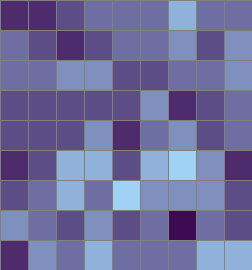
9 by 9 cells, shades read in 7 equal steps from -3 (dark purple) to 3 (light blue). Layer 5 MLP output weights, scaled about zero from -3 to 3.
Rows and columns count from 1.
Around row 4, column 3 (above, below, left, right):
1 -1 -1 -1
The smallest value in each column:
-2 -2 -2 -1 -2 -1 -3 -1 -2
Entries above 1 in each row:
1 0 0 0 0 4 2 0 3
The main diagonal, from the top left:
-2 -1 1 -1 -2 2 1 0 2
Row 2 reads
0 -1 -2 -1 0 0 1 -1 1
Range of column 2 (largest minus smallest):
3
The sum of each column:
-8 -5 -1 5 -3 3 3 1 0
